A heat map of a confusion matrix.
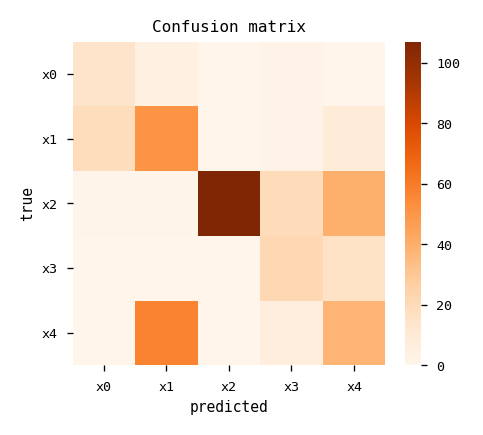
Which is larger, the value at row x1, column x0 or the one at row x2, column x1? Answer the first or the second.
the first
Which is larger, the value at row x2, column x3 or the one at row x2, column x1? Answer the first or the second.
the first
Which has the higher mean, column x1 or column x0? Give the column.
x1
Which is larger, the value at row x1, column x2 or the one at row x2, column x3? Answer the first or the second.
the second
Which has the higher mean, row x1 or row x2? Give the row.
x2
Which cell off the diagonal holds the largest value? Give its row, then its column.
x4, x1
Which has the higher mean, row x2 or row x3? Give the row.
x2
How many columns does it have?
5
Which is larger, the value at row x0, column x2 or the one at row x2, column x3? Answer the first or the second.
the second
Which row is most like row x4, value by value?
x1
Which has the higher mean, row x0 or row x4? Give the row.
x4
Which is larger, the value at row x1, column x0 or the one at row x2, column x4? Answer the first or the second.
the second
